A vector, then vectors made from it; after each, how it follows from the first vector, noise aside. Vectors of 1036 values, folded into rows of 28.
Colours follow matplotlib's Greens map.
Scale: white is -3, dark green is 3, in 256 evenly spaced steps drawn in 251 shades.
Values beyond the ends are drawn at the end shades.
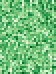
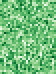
wrapped around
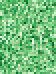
wrapped around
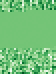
partly zeroed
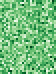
sign-scrambled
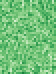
shrunk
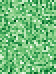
sign-scrambled
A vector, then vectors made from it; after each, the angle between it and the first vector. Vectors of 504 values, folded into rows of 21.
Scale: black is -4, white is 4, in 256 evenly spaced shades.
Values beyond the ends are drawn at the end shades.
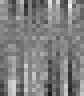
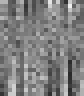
nearly parallel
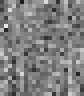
partly opposed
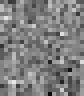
partly aligned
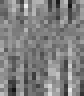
nearly opposite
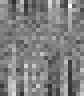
nearly parallel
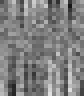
nearly opposite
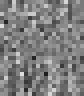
partly opposed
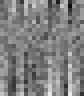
nearly opposite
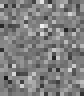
orthogonal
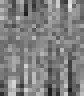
nearly parallel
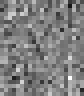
partly opposed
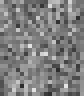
partly aligned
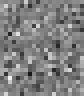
orthogonal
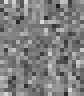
partly opposed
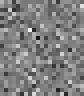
orthogonal
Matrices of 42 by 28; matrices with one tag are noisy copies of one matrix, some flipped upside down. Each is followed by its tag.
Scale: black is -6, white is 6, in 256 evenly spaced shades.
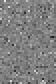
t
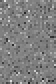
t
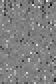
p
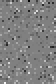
t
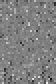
p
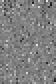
p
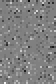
t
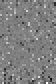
p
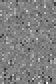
p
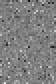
t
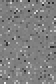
t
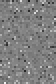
t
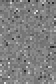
t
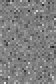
t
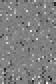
p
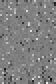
p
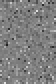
t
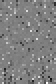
p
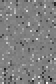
p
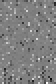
p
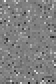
t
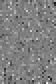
p
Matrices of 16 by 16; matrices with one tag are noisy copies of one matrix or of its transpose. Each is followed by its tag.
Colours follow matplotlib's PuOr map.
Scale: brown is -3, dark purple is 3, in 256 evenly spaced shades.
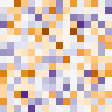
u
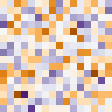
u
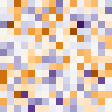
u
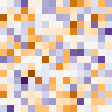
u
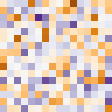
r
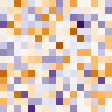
u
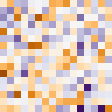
r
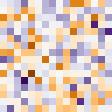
u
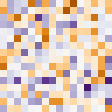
r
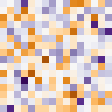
u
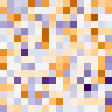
r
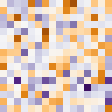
r
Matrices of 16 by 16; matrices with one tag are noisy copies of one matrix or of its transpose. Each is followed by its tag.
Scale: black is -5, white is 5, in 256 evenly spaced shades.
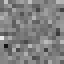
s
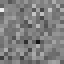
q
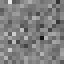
q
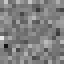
s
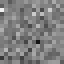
q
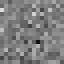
q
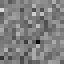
q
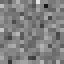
s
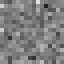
s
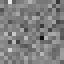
q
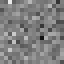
q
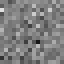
q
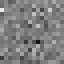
q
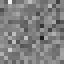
q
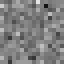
s
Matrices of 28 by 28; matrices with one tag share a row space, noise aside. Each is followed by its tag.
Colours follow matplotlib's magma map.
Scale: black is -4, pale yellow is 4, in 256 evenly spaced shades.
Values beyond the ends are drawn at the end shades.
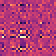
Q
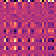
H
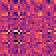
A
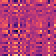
A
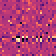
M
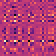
H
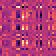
M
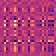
H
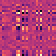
M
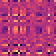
A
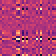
M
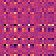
H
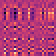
H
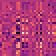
M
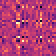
M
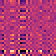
Q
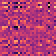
A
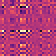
Q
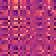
A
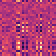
M
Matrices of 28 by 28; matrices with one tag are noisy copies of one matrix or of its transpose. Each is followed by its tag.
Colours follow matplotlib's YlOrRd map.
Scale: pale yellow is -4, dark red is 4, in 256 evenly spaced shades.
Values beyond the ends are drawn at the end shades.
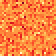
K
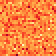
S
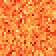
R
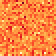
K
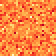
R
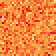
K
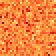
K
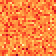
S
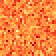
R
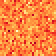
R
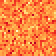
R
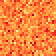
R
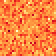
R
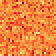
K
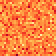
S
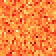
R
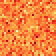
R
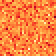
S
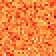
S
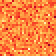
S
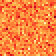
S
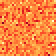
K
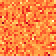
K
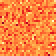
K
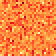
K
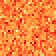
R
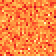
S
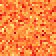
R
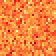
R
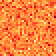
S
